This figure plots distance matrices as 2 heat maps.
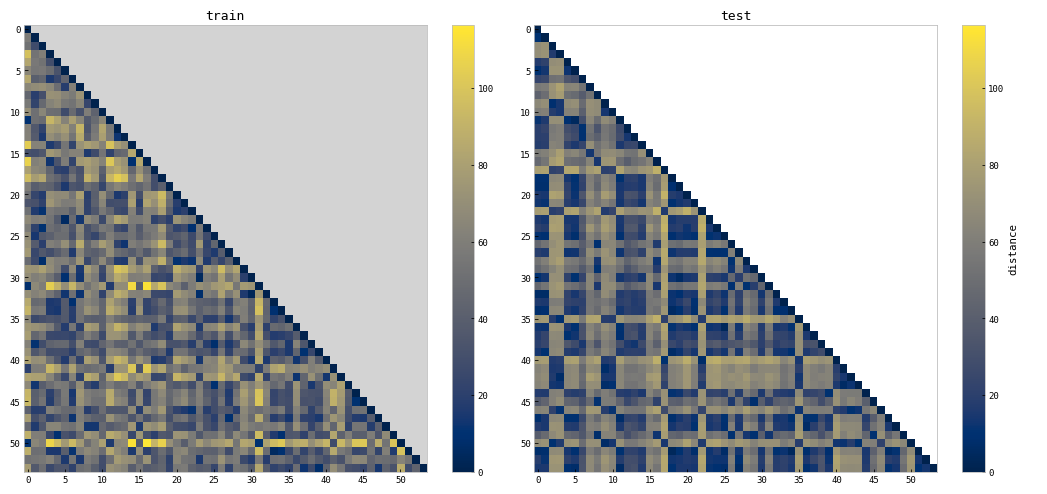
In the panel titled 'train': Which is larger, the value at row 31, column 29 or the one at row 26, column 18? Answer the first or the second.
the second
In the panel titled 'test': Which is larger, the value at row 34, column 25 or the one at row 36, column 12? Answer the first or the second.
the second
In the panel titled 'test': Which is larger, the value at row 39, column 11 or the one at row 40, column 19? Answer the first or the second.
the second
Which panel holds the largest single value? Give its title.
train
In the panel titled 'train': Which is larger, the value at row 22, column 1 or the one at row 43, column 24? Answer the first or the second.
the second
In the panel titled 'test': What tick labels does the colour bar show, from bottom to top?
0, 20, 40, 60, 80, 100
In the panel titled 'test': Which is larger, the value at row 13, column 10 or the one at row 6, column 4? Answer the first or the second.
the first
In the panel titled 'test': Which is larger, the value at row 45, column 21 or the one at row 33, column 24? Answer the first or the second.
the first
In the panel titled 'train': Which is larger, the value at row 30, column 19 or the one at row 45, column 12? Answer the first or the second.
the second
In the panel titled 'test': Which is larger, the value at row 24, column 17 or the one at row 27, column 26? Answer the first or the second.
the first
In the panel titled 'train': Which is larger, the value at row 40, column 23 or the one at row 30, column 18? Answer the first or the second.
the second
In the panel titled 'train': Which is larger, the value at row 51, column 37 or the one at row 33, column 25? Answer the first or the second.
the second
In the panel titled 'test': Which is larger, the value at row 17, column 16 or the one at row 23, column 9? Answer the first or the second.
the first
